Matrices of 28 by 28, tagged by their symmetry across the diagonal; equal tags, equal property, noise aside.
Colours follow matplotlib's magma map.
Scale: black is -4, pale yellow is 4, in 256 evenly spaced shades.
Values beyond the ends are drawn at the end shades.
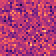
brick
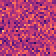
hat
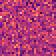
hat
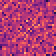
brick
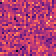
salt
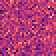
salt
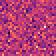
hat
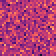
hat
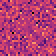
brick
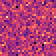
salt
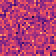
brick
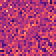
brick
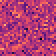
hat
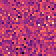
salt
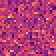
salt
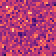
brick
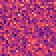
salt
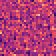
salt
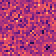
brick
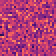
hat
